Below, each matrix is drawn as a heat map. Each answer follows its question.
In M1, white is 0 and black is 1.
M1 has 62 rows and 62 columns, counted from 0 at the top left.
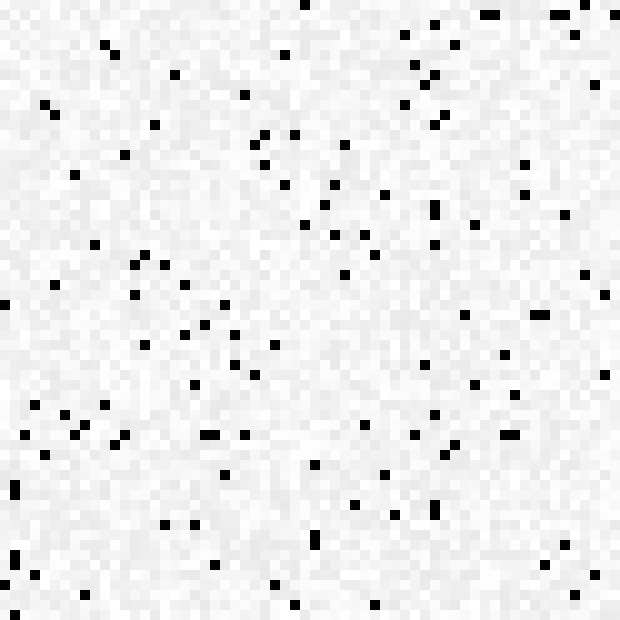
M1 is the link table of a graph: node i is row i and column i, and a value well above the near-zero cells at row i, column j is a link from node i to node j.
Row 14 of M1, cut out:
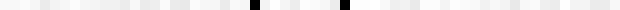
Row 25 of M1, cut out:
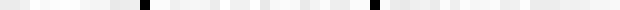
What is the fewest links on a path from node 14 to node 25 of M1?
1
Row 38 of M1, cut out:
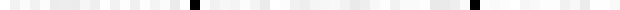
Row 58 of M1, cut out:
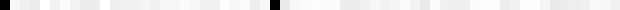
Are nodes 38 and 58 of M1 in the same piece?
yes
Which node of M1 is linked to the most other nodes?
node 43
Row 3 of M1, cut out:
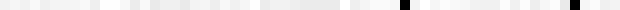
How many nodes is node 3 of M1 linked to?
2
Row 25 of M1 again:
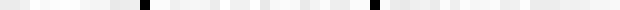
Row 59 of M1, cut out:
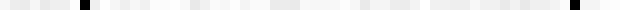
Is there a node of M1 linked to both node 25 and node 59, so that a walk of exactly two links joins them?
no
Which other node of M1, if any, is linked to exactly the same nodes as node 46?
node 53
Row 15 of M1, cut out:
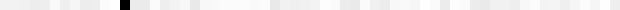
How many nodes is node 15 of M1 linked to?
1
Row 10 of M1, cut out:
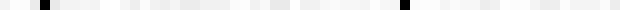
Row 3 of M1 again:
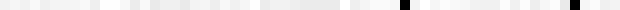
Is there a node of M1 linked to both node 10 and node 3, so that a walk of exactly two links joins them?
yes
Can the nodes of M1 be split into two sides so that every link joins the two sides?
no
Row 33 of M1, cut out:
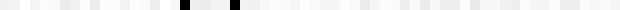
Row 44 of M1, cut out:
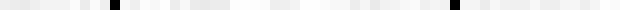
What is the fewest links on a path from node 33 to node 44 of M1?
5
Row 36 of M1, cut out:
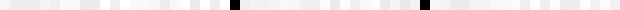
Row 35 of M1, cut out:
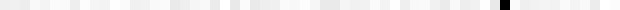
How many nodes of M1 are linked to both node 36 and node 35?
0
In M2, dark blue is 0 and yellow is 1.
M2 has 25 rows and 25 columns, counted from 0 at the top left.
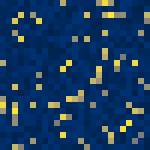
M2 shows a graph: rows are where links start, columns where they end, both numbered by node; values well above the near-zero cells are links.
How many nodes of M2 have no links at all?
3
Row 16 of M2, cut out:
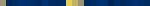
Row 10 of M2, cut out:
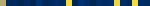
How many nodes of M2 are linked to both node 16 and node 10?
2
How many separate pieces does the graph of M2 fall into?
4
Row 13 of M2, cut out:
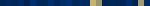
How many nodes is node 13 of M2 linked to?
3
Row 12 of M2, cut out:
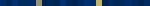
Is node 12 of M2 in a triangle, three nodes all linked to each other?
no
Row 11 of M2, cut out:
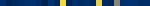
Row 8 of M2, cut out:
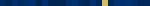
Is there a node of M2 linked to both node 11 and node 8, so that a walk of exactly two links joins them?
no
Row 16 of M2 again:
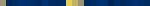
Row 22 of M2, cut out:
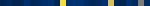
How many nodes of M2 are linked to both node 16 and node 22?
0
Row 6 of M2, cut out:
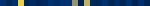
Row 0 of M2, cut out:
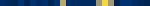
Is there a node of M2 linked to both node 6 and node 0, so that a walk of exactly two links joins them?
no
